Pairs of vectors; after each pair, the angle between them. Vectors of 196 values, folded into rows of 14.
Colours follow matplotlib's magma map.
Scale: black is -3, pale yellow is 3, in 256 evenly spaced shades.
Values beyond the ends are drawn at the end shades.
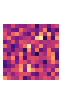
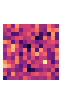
nearly opposite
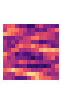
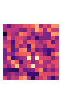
partly opposed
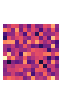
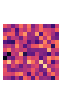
nearly opposite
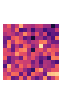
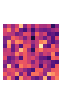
nearly parallel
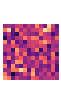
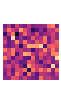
orthogonal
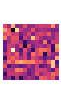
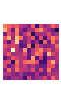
partly aligned
